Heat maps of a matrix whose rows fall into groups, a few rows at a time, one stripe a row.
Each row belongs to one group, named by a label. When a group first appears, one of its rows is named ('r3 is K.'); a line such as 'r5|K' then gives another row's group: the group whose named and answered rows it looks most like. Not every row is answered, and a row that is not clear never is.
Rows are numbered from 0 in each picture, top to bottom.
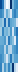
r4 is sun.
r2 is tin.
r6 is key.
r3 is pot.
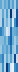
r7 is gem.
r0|sun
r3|key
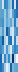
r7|key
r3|gem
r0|sun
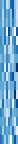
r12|key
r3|sun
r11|pot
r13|sun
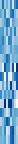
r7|sun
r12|key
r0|pot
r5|key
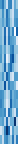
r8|gem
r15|sun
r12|sun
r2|gem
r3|sun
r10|key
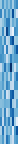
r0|pot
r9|gem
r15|gem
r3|gem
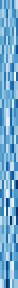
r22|gem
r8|sun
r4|sun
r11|pot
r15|sun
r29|gem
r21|key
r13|key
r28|key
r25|gem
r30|gem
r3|sun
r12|key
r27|pot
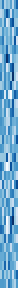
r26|tin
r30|pot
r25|key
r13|key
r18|key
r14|sun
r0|pot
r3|pot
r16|key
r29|tin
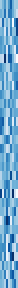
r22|gem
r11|tin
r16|key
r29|pot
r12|key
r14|key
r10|key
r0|tin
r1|tin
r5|sun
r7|key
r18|gem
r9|pot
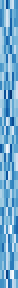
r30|gem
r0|gem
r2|key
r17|tin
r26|sun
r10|tin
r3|tin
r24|pot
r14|gem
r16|key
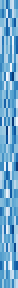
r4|pot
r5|pot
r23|key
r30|gem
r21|key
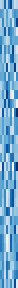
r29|gem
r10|gem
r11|tin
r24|key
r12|pot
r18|pot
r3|tin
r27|key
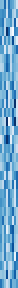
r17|tin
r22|sun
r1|sun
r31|key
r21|sun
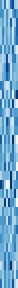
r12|key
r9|key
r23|pot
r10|pot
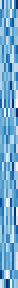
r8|pot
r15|gem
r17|key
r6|gem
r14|tin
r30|key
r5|pot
